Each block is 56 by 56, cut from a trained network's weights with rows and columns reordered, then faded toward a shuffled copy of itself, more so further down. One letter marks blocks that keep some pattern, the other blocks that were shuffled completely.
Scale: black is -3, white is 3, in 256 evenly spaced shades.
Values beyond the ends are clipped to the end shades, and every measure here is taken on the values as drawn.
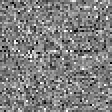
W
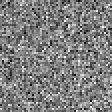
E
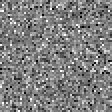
E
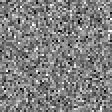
E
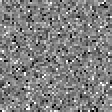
E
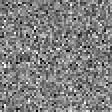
W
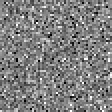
E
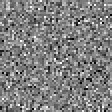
W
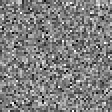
W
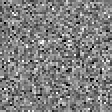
W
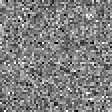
W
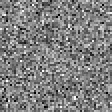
W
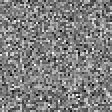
E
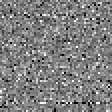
W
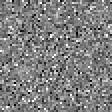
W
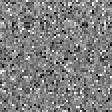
W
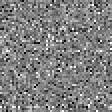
W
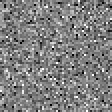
E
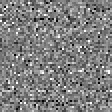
W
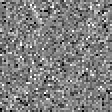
E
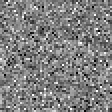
E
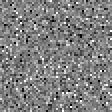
E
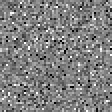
W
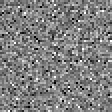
W
